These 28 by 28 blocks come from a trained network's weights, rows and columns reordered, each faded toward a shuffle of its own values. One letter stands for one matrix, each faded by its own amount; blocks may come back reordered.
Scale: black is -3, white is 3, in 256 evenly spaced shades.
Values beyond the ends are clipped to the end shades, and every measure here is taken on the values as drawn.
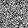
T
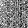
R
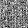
R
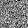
T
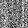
R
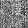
R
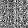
R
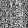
R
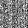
R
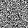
T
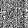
R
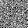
T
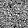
T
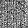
R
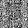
R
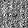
R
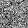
T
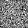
T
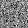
T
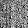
R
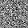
T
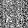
R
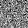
T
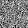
T
